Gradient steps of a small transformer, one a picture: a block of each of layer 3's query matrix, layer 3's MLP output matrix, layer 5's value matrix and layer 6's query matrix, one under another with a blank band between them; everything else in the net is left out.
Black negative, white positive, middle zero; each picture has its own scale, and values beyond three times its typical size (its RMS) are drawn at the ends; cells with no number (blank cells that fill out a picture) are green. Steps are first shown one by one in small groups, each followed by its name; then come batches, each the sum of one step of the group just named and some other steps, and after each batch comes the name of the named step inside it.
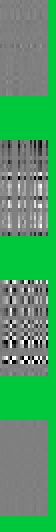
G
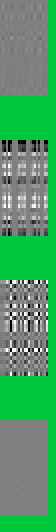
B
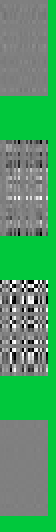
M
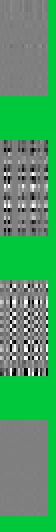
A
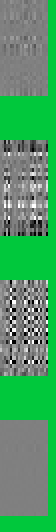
A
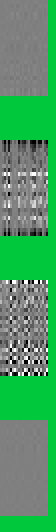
M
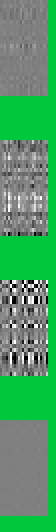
M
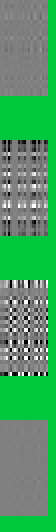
B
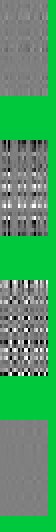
M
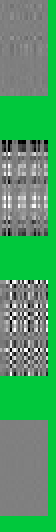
B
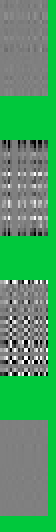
G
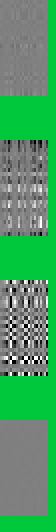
G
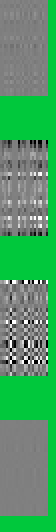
G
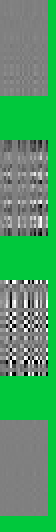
A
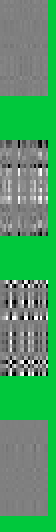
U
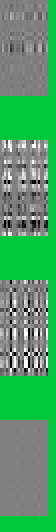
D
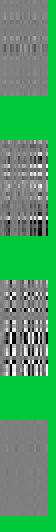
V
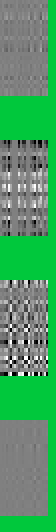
U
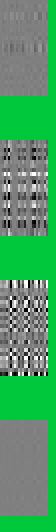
D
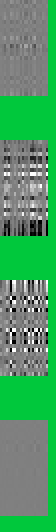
V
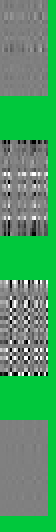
D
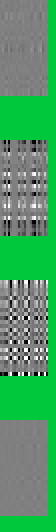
D
